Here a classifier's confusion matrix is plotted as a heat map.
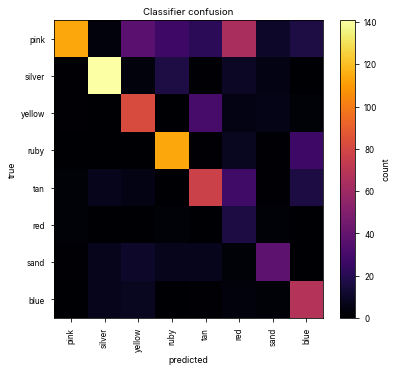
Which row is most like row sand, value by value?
red
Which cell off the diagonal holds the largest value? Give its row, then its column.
pink, red
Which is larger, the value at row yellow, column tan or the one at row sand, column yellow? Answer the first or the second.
the first
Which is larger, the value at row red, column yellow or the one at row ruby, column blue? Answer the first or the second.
the second
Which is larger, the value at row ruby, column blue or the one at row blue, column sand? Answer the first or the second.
the first
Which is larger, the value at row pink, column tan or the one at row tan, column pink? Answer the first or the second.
the first
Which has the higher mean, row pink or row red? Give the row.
pink
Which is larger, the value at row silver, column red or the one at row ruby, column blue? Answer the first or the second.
the second
